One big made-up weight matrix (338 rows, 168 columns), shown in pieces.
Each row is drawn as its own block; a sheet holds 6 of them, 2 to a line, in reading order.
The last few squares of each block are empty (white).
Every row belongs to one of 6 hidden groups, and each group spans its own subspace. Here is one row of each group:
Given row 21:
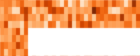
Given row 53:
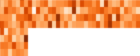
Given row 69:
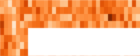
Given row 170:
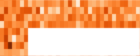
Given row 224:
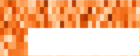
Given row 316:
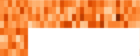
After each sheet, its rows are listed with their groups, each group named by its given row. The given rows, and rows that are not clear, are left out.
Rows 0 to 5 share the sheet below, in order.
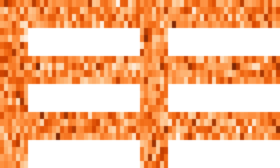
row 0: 316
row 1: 21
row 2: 53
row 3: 21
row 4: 69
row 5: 69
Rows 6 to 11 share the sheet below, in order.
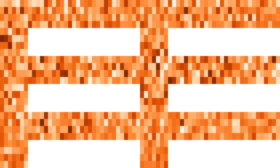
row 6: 170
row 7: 224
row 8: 316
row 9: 224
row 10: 224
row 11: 69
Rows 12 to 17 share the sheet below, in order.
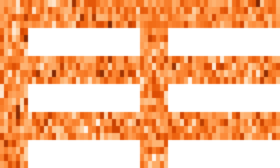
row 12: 53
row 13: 316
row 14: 224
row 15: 53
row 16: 53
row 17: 316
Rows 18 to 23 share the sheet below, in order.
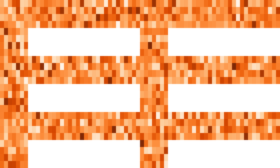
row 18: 53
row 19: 316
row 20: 316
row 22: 316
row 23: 224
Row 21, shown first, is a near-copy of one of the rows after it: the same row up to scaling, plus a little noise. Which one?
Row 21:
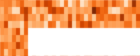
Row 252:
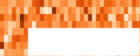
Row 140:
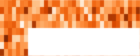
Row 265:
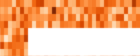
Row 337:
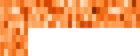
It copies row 337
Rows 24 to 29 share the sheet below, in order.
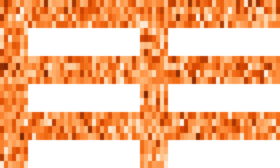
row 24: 224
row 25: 224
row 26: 224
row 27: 224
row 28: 21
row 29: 69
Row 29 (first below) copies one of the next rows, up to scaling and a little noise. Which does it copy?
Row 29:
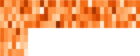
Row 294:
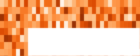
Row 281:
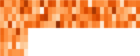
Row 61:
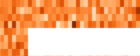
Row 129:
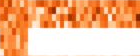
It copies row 281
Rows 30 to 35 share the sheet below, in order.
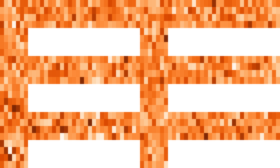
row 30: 69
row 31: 53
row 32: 316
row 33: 21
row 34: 316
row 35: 53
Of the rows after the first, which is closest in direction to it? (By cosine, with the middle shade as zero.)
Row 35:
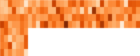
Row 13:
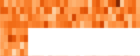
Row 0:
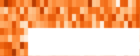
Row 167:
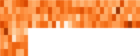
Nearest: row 13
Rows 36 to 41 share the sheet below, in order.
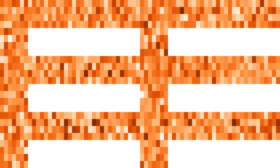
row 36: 170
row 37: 69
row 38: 224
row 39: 170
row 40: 53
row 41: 21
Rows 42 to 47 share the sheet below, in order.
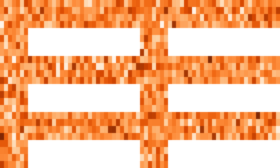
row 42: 53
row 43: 21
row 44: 170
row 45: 224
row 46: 69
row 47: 224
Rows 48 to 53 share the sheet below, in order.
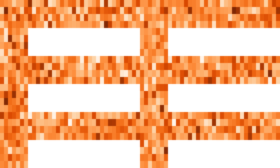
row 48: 53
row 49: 21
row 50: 316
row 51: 69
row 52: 170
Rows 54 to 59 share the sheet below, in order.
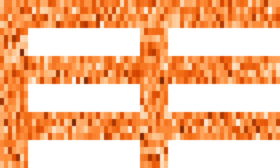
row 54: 69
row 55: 316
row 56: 224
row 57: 21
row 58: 53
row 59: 53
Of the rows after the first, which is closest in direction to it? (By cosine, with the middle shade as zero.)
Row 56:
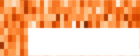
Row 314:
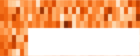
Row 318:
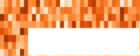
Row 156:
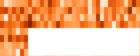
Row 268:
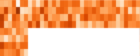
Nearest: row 314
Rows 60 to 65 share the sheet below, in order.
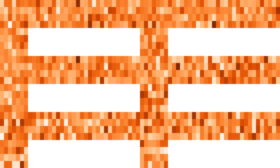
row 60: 170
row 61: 69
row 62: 170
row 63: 170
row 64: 224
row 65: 316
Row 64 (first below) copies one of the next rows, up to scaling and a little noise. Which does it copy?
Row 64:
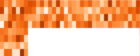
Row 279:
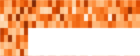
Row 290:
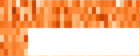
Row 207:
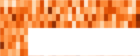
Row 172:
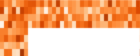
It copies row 172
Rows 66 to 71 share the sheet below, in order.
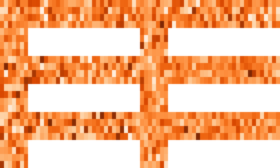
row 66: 224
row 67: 21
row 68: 316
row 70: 224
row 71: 69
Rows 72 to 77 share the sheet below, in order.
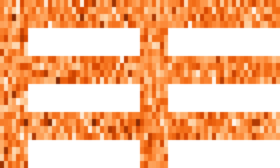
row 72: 53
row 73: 53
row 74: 69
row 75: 170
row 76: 21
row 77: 21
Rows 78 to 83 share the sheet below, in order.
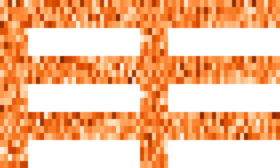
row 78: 53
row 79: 170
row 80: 69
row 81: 170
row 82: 170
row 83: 170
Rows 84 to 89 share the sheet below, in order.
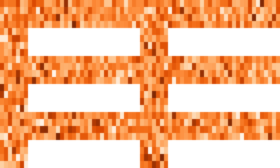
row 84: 170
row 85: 316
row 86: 224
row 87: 21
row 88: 69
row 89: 316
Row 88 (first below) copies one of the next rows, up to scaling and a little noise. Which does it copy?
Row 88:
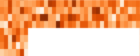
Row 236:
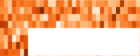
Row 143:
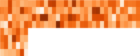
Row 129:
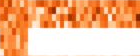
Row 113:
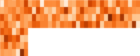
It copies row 143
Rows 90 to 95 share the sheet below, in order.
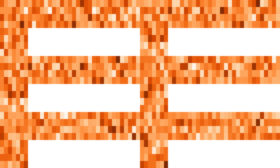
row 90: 21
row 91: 316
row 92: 316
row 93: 21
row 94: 69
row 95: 69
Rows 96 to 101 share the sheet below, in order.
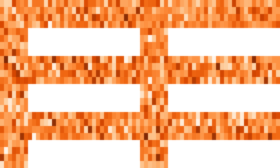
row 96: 53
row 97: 170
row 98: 316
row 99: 170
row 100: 21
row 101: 170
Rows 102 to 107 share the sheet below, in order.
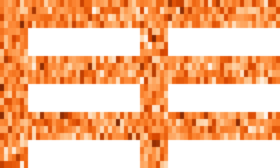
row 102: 21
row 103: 170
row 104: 224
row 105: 224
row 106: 69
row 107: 69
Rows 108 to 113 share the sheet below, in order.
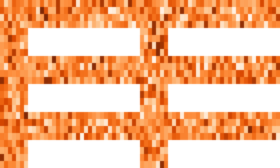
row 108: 170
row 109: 69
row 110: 53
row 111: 170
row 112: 224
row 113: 69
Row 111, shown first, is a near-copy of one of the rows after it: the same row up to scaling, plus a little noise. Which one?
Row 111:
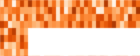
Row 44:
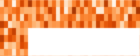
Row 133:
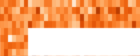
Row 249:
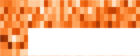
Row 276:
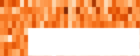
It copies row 44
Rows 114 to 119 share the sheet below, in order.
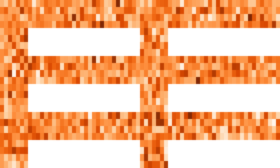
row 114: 316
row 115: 69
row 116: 224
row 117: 69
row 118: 316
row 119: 53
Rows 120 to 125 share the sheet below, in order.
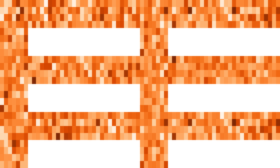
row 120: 224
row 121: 21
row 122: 21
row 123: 224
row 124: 69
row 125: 21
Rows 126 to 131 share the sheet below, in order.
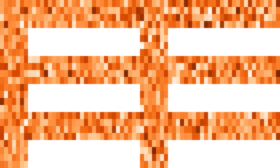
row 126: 21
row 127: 224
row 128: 224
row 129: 69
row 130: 224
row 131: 170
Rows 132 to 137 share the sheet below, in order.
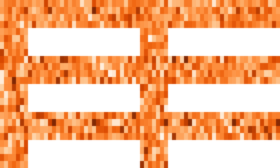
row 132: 21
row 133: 170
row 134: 69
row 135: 224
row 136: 21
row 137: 21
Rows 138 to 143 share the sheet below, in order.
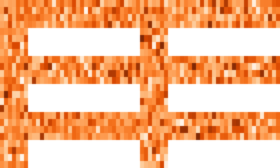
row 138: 53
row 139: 170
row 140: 21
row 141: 21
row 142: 170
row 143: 69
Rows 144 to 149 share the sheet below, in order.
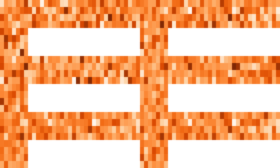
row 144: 69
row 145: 21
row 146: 224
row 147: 21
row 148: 21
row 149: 21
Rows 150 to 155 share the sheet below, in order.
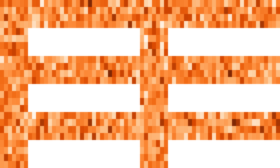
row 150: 316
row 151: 53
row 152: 69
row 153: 21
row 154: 224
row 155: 21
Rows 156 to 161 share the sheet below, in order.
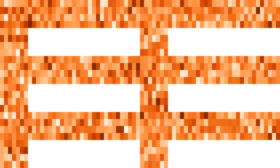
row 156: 316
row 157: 69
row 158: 21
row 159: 69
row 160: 316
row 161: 69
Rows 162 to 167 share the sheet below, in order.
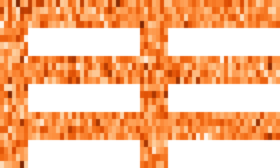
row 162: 224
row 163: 53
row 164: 170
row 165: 316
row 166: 69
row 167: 69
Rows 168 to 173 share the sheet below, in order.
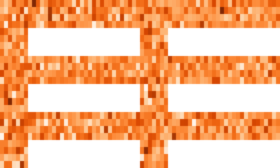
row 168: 224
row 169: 170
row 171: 170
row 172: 224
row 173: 21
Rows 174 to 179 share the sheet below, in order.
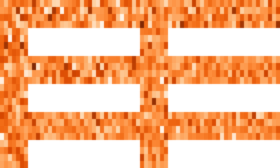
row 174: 316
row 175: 53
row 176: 53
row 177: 21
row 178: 53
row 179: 224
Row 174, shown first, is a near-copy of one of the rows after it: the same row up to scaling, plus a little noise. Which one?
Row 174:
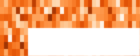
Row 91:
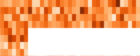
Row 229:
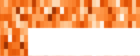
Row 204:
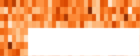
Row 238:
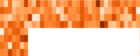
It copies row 229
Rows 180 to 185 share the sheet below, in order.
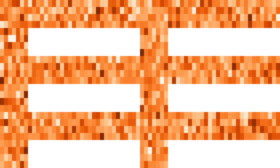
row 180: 170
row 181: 69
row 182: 224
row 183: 21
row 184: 316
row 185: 170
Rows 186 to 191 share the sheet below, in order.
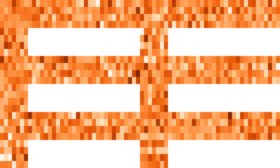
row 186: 316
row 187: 224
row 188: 69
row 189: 316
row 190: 170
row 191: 316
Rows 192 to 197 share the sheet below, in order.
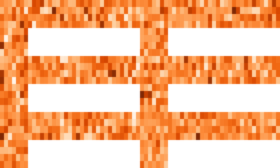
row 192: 21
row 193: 21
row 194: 69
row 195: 170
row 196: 53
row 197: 69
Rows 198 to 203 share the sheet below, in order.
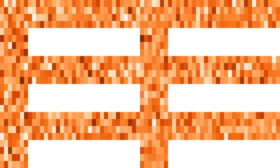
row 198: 316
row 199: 170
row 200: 21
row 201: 53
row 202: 53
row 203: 224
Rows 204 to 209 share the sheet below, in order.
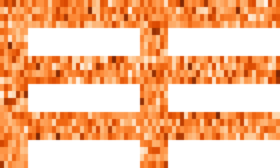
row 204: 316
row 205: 69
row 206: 170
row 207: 224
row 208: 69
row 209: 170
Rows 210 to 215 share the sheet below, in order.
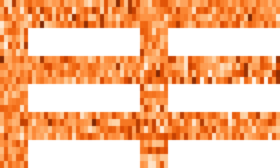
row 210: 53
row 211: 69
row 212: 69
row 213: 224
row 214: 21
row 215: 316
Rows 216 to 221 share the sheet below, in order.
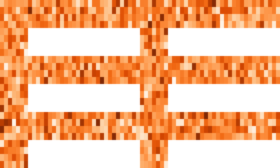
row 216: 316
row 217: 170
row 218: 53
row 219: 21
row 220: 224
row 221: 69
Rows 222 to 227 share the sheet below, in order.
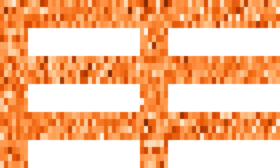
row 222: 316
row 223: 53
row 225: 224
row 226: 53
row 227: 316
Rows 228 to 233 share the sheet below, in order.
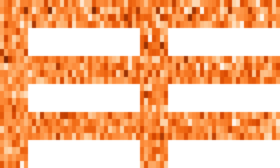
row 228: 21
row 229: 316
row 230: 316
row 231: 170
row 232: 69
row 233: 21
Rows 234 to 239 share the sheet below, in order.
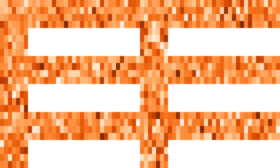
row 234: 53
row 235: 53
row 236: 69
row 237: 224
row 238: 316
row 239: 224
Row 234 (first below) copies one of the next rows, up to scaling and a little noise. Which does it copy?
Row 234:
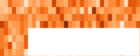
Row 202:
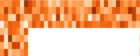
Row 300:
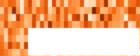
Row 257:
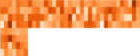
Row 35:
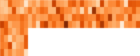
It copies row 35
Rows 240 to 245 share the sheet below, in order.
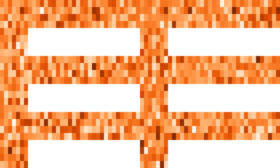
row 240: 69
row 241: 21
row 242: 53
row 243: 224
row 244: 224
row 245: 224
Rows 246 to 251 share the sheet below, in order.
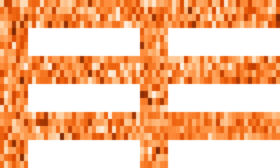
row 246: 69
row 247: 224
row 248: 21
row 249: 170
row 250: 224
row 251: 170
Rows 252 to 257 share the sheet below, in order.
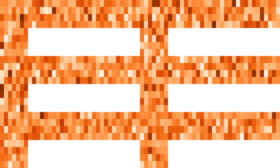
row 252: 21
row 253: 224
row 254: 224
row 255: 316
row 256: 316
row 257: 53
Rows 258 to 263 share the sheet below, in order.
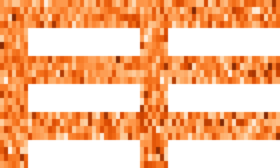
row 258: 224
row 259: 21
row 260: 224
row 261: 21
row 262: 316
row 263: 53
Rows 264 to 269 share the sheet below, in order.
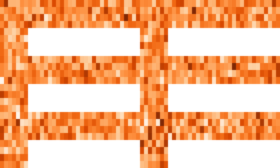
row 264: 316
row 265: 21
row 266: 53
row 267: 21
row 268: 224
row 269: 224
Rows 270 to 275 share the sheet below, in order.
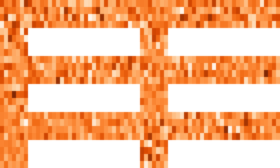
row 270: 53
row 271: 69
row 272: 316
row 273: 224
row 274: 21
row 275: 170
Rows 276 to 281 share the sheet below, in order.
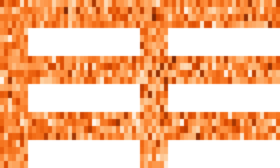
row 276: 170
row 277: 224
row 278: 53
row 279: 224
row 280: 21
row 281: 69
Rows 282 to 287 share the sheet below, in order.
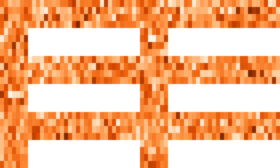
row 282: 53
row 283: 170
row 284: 170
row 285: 69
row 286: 69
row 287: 316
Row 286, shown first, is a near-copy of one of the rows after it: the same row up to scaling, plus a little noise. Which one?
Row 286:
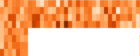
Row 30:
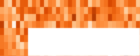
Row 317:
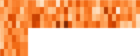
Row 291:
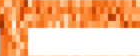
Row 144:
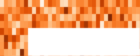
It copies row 317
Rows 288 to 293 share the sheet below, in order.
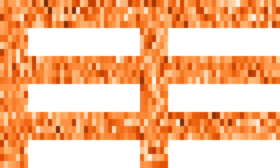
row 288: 224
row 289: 316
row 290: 224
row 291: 69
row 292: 224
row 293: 170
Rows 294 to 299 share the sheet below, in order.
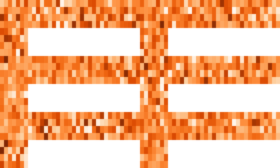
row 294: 69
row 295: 21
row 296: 316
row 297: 53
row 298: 53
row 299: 21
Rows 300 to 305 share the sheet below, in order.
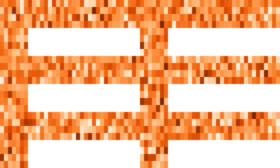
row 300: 53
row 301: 21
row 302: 53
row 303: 224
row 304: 224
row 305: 170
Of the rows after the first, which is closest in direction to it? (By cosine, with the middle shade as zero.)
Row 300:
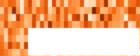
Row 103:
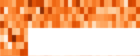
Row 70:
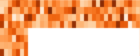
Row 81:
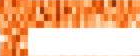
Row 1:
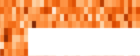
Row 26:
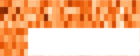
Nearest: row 1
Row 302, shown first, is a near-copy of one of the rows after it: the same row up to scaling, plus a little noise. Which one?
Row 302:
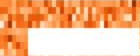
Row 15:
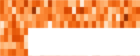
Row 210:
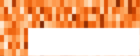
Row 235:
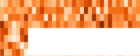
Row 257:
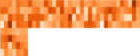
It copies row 257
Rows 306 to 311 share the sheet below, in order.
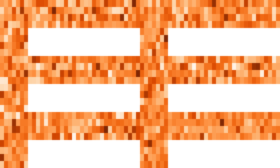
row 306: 21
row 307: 53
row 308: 69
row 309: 21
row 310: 224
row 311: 170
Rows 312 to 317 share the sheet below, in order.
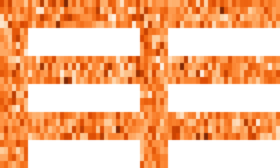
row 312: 69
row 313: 170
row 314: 224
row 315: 224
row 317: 69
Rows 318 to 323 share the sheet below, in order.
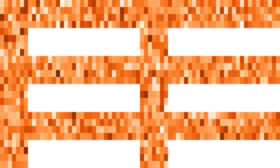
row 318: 69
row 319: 53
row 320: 224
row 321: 53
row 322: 53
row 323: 170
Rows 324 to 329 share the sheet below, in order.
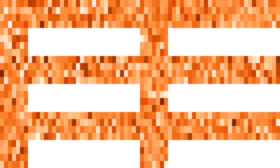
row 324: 170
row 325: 170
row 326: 224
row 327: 316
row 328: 69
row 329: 53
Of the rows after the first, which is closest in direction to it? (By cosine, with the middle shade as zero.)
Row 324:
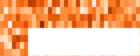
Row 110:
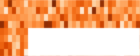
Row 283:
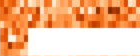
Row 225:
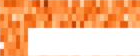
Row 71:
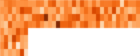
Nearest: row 110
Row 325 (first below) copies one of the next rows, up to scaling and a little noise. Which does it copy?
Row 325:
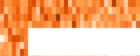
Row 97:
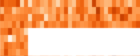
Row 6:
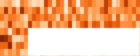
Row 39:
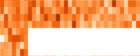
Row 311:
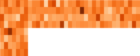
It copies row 39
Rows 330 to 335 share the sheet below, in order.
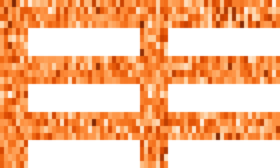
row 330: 170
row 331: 53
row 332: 170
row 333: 316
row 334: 53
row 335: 224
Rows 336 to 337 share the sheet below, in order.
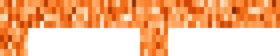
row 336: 53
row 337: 21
